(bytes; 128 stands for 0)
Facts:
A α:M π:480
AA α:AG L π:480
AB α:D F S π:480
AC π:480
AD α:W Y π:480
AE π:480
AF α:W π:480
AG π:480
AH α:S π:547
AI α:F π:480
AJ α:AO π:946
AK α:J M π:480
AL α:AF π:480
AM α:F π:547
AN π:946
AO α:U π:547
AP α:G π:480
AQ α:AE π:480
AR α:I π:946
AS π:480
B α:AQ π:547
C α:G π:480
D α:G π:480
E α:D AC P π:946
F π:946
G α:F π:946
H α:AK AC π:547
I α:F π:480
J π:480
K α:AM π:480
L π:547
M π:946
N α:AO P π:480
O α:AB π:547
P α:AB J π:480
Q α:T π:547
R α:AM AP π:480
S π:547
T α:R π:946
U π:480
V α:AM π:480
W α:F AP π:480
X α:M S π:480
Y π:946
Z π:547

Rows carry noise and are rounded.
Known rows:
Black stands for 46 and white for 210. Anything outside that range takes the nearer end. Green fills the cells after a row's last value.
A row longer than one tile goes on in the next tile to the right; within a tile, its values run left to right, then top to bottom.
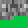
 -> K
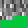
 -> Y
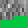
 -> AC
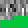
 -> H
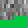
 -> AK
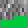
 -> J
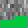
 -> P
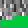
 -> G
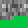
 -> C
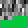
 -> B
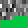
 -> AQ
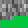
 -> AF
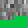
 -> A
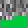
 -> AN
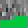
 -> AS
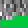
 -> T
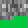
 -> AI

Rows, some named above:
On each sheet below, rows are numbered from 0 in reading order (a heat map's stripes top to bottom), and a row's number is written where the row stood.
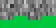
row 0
X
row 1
U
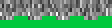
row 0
AN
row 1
Y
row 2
E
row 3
Z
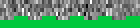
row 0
Q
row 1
AJ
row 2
M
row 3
L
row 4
AB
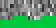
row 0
N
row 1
G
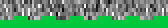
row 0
AM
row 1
F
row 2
AG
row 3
B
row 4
AR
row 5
H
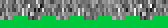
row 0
Z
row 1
AQ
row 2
AO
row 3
U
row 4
O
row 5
AE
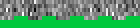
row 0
S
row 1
AA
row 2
D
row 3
AH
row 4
T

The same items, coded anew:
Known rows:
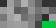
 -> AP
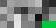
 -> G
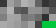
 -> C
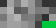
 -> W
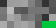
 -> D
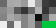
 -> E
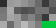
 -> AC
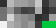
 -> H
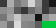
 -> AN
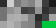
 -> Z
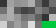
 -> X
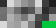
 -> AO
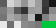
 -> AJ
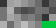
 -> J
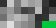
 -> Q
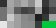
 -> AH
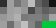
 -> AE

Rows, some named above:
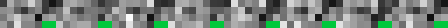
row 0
AN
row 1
P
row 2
F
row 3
N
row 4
L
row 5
AJ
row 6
AH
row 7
AN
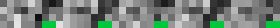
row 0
T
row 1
O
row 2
U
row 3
AM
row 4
D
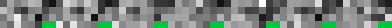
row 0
Y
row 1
AJ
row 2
N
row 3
AQ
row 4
S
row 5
M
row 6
AA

